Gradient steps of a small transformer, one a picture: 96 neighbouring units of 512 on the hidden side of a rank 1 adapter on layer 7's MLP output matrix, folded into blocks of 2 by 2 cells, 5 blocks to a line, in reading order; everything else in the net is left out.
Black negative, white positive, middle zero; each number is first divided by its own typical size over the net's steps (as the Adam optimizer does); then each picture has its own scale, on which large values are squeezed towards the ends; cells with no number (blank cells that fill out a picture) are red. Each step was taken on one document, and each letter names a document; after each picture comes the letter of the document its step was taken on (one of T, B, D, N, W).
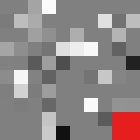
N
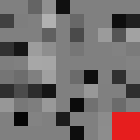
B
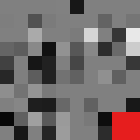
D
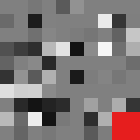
D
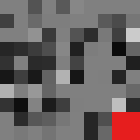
D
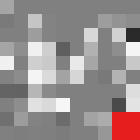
D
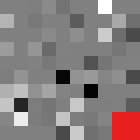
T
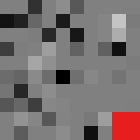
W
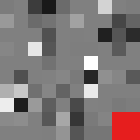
T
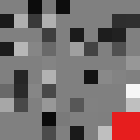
B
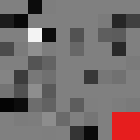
W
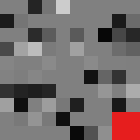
W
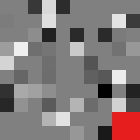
B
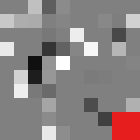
N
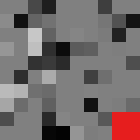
N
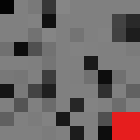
B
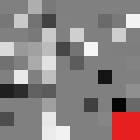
N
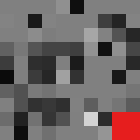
D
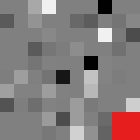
T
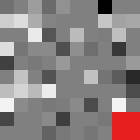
N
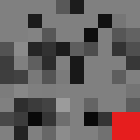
D
